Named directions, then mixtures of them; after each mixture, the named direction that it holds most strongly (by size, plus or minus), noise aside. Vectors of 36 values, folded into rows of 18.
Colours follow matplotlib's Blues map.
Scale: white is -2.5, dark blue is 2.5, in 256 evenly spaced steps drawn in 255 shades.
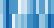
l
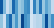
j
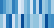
j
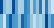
j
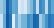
l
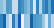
j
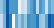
l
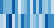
j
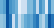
l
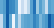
l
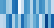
j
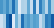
l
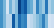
l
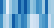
l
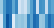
l
